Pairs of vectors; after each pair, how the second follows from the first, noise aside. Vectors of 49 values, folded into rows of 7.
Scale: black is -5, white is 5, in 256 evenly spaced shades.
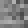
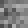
reversed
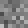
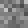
reversed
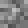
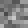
reversed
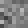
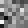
scaled up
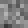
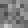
negated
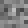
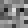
scaled up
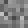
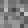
reversed
